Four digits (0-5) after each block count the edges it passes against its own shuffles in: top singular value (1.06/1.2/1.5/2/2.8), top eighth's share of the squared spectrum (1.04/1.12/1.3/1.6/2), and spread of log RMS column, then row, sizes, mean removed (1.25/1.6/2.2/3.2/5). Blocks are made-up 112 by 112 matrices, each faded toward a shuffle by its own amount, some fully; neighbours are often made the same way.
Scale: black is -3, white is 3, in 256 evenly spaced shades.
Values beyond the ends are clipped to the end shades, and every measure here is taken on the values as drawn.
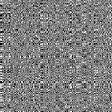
5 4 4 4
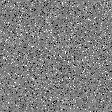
3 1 0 0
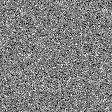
0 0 0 0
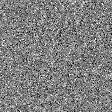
0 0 0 1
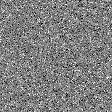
0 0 0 0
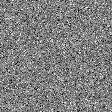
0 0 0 0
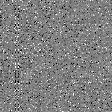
4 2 1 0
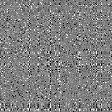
5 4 3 2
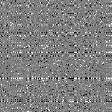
5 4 2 3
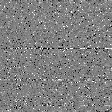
4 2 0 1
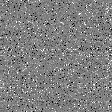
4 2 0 1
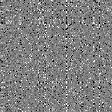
4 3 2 2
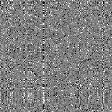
5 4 3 2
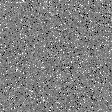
0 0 0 0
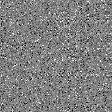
4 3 2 1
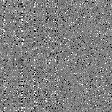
4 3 2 1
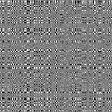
5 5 4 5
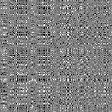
5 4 4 4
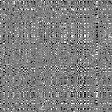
5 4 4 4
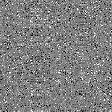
4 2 2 1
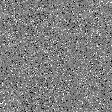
3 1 0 0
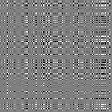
5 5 5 5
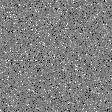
2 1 0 0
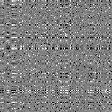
5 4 3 3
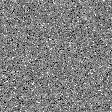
0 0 0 0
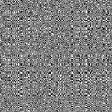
5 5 4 3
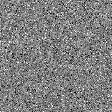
3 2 0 0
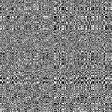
5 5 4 4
